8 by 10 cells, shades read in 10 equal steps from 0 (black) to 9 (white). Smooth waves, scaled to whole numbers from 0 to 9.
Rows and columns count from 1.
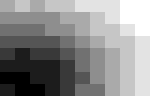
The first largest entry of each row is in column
9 9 10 10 10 10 10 10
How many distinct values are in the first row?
4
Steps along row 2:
same same same up same up up up same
